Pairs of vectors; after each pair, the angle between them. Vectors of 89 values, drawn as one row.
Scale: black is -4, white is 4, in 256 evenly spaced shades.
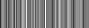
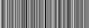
nearly opposite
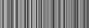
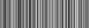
partly opposed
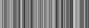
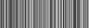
partly opposed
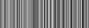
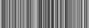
partly opposed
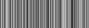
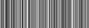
nearly opposite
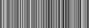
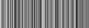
orthogonal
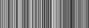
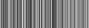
partly opposed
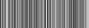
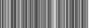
partly aligned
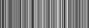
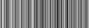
nearly opposite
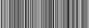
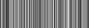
nearly opposite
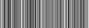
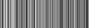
orthogonal
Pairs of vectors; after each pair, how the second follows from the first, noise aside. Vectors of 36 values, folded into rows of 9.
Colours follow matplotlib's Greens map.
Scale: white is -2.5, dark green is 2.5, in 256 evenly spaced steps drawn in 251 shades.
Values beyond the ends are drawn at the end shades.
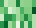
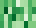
wrapped around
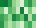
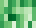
wrapped around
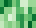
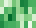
negated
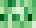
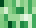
wrapped around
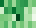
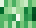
negated
